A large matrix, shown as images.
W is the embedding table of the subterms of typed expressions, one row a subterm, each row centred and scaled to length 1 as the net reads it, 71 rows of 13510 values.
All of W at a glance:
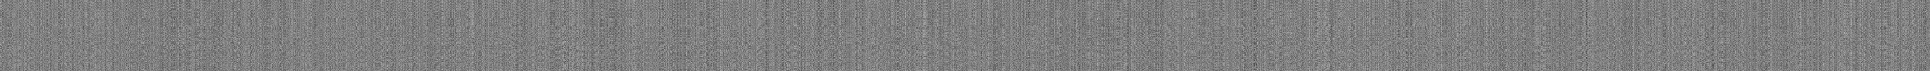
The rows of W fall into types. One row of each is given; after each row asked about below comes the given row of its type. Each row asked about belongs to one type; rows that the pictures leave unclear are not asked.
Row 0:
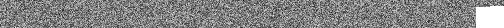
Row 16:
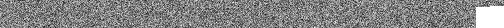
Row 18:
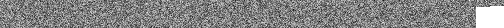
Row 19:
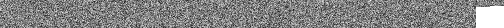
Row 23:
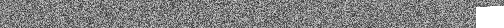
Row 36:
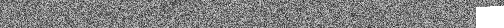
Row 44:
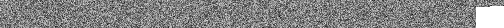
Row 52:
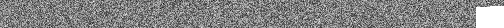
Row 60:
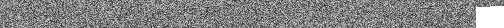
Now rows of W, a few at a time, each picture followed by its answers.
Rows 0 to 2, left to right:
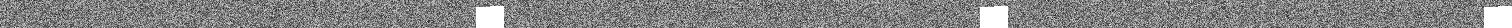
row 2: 44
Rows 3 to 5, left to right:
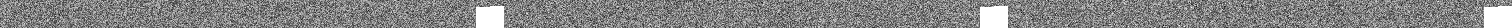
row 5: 18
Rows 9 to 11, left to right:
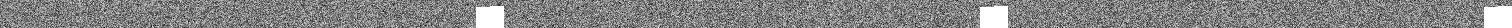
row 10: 16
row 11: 52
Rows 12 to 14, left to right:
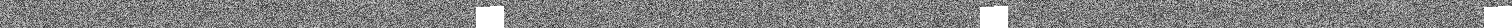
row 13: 16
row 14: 60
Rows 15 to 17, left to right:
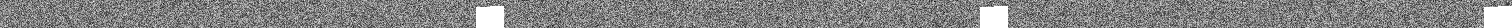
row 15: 52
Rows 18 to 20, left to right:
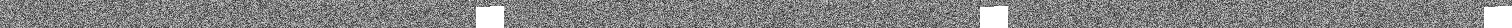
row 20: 23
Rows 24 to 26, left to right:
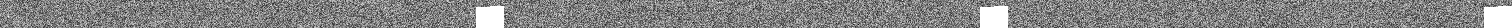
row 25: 60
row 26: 19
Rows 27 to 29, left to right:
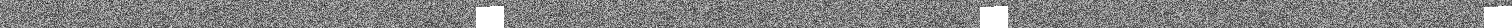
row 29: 0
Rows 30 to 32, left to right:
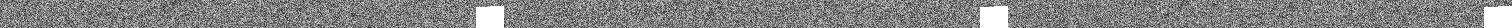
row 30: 36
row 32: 52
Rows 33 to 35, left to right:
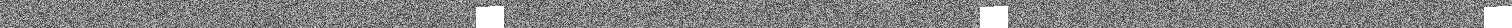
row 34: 36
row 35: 19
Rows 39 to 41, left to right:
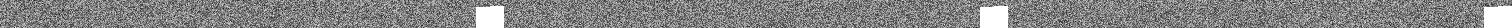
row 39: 0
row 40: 19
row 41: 60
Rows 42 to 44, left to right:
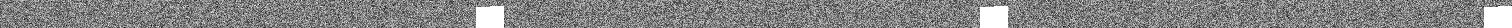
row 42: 36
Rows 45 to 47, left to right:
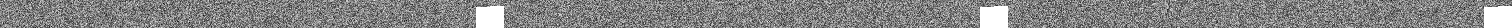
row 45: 23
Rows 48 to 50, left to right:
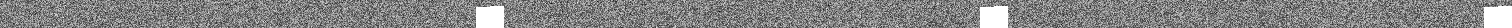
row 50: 0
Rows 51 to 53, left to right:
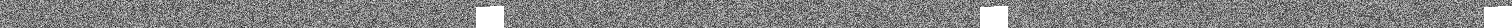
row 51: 23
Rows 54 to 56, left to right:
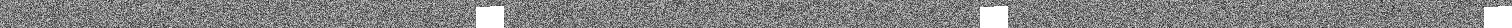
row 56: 44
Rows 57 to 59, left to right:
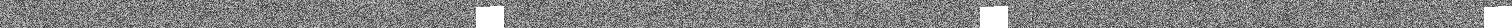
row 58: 36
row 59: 0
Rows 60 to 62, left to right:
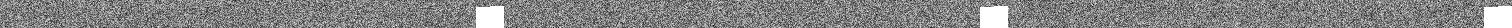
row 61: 52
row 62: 44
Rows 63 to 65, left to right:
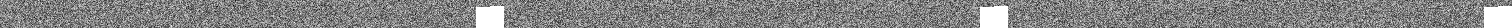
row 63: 18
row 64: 60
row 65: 60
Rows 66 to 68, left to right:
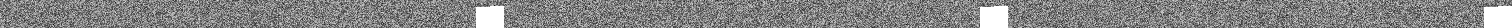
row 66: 0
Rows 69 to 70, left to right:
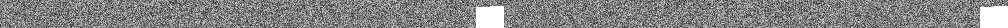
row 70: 52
